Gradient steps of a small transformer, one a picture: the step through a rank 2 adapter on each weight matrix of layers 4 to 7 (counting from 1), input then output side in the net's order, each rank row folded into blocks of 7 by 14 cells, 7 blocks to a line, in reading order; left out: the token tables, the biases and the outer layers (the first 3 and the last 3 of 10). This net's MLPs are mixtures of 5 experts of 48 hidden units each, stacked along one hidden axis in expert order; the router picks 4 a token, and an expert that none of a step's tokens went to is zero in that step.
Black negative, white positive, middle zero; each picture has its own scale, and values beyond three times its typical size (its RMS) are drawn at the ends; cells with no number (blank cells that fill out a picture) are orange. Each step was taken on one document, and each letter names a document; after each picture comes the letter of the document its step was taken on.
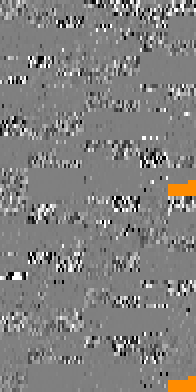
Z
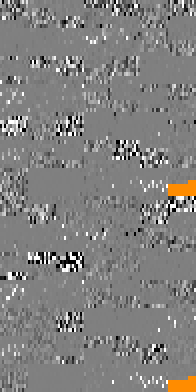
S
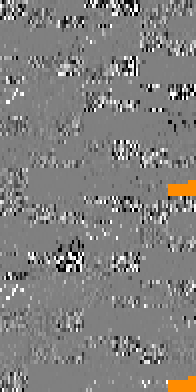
S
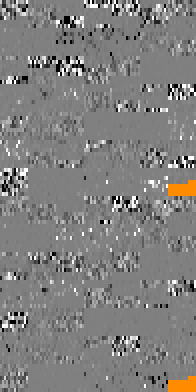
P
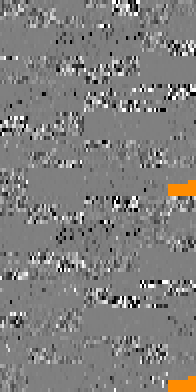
P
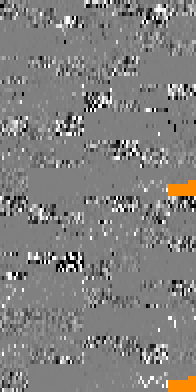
S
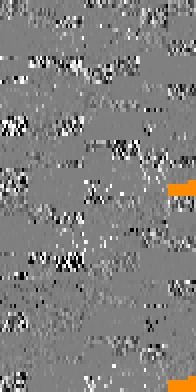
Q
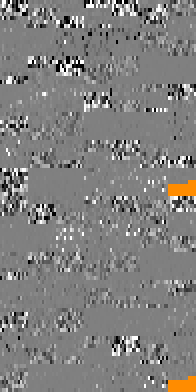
P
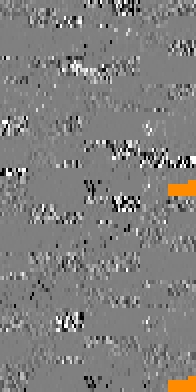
Q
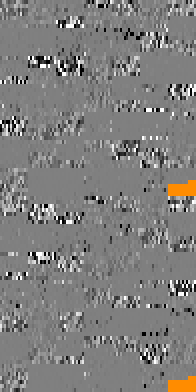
Z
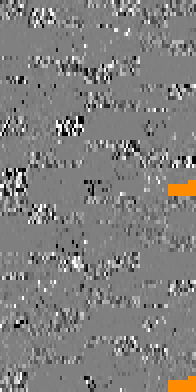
Q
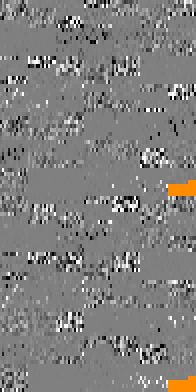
S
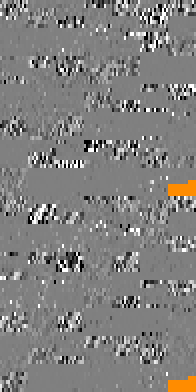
Z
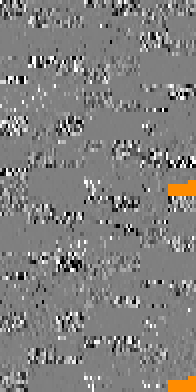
Q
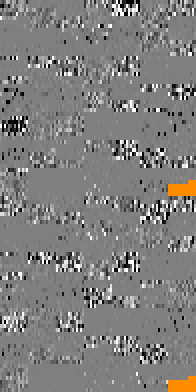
S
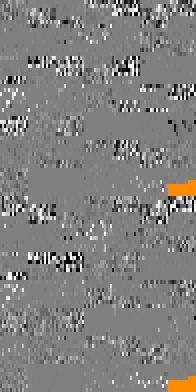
S
